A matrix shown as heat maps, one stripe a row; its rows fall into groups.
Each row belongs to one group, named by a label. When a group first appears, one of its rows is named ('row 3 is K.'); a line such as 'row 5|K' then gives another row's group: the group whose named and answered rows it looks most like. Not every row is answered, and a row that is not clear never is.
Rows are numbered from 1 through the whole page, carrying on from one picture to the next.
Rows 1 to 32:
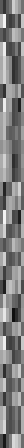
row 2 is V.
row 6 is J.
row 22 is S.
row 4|V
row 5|J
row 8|S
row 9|J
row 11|J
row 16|S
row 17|V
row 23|J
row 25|V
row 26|J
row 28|V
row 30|V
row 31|V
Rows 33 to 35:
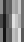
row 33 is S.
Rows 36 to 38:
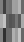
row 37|V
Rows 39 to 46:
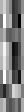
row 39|J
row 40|S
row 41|V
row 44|S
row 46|V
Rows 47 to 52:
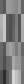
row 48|V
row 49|V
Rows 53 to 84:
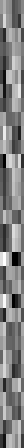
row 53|J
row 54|S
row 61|V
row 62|S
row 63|J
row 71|J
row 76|V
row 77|V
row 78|S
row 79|J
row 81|V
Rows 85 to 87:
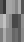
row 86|J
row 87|S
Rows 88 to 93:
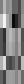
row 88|S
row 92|V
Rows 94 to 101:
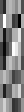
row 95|S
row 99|J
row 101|J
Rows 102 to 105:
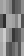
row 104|J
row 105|V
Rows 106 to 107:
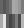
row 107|V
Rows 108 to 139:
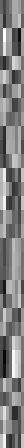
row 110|S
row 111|S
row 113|J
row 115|J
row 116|V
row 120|V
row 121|J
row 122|V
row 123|S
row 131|V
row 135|S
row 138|S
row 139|V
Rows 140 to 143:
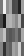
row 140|S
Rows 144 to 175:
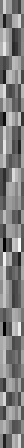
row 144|S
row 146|J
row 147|J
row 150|V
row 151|S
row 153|S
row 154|S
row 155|V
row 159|S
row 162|S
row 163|V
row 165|J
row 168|J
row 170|J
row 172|V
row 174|J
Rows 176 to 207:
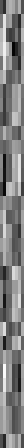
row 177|S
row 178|V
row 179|J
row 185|S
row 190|S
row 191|V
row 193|J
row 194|S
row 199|V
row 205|J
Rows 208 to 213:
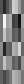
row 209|S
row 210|S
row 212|S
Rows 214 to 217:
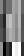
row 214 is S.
